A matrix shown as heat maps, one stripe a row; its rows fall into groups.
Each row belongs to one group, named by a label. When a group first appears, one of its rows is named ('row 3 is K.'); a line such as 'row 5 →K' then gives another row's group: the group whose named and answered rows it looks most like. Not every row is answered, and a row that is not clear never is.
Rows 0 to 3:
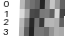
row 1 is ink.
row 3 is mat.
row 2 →mat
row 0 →mat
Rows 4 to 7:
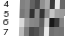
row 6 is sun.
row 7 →sun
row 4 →ink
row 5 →mat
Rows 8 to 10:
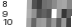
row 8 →mat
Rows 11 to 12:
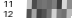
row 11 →ink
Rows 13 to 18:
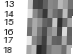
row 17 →ink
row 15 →sun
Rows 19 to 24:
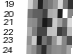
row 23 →mat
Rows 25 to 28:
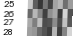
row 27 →ink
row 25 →mat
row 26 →ink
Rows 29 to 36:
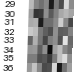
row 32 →sun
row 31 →mat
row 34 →mat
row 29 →ink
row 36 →sun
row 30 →mat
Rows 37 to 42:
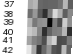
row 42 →ink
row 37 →ink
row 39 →ink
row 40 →ink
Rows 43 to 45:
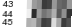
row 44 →ink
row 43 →sun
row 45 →sun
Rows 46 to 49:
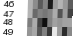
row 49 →sun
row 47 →ink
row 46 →mat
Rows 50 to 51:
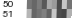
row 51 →sun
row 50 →ink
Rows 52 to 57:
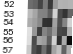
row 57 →mat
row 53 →sun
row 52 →mat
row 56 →ink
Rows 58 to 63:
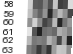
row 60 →sun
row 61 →mat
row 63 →mat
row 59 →mat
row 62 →ink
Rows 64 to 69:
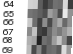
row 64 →ink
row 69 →ink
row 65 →ink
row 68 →mat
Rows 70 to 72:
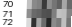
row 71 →mat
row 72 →ink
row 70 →ink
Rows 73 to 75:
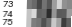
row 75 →sun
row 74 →sun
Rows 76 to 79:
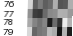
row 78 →ink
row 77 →mat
